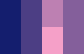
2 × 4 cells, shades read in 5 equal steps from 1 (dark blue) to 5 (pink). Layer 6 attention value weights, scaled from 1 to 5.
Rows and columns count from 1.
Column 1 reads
1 1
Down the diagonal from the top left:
1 2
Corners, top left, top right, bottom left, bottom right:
1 3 1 3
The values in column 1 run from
1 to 1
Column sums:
2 4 9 6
